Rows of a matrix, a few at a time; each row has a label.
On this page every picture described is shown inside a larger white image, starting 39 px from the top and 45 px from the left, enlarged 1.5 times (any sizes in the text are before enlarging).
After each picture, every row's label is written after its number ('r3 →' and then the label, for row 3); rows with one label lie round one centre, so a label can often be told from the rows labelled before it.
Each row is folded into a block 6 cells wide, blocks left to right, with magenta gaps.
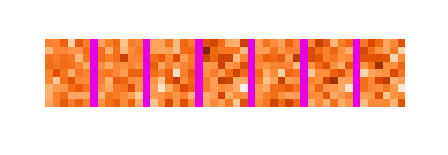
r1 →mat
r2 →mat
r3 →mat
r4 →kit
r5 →mat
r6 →kit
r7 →kit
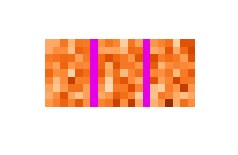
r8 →mat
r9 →mat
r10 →mat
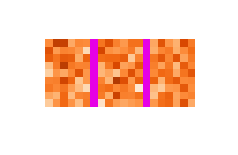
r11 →kit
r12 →kit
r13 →mat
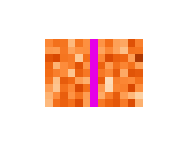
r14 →mat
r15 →mat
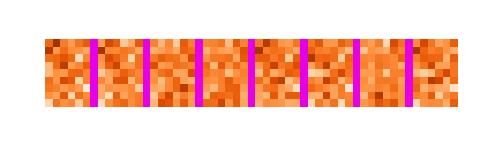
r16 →kit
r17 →kit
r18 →mat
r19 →mat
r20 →kit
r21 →kit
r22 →mat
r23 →kit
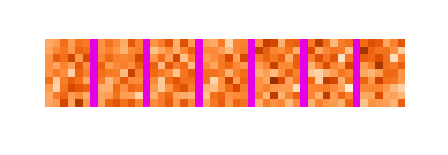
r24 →mat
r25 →mat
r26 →mat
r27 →mat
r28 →kit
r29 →kit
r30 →kit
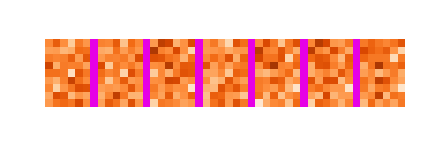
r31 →mat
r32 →mat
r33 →kit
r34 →mat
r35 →kit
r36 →kit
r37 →kit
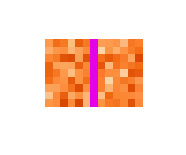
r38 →mat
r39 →mat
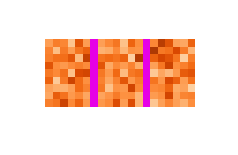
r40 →mat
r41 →mat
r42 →kit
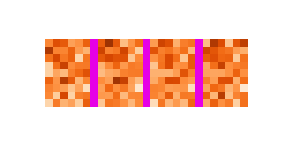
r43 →kit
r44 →kit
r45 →kit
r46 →kit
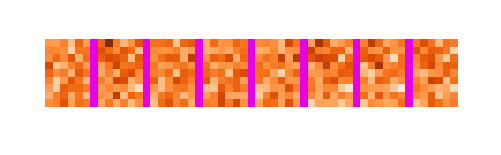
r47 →mat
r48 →kit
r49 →mat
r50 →mat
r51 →mat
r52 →kit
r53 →kit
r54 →kit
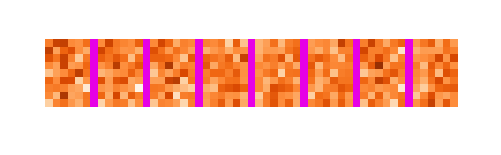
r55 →kit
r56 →kit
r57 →kit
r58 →mat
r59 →mat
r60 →mat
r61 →kit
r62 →mat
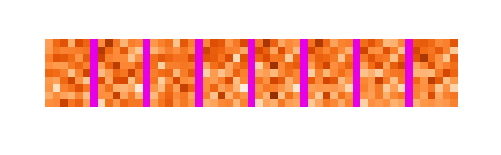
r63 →mat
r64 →kit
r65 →mat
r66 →kit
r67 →kit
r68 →kit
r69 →kit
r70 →kit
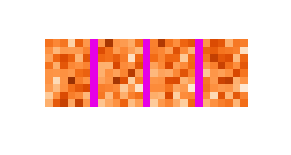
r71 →mat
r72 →kit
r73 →kit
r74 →kit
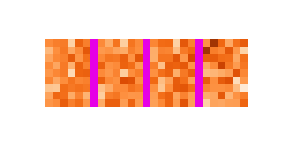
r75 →mat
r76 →mat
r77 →mat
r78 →kit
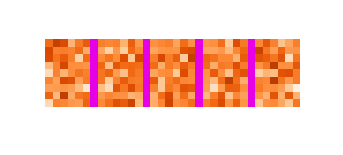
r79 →kit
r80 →mat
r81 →mat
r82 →mat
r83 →kit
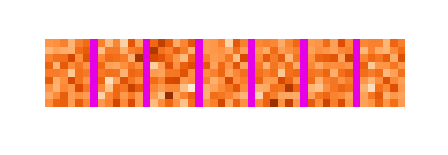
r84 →mat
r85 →mat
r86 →kit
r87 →mat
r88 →mat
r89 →mat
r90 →mat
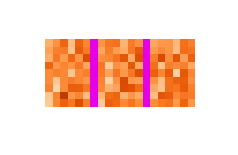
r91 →mat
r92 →mat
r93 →mat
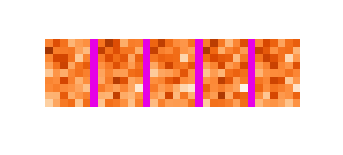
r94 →kit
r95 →kit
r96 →kit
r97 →kit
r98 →kit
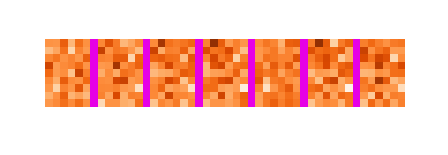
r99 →mat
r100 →kit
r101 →kit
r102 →kit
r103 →mat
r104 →kit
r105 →kit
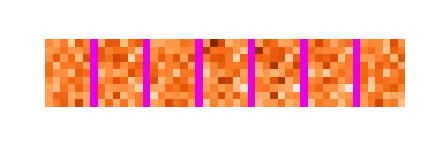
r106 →mat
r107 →kit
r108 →mat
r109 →kit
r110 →kit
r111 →kit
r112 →mat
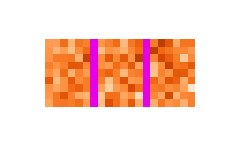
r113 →mat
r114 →mat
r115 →kit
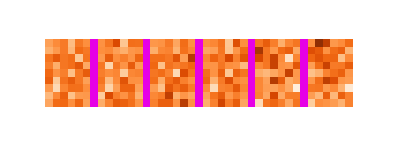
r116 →mat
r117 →mat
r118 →mat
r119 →mat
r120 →kit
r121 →kit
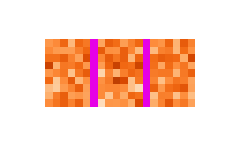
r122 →mat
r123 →kit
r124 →mat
